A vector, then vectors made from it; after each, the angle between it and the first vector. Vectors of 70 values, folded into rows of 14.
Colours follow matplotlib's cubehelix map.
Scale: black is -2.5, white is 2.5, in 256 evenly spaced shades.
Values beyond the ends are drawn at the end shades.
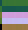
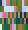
partly opposed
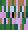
orthogonal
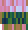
nearly opposite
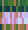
nearly parallel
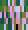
orthogonal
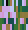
orthogonal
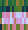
nearly parallel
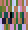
partly opposed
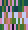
partly aligned
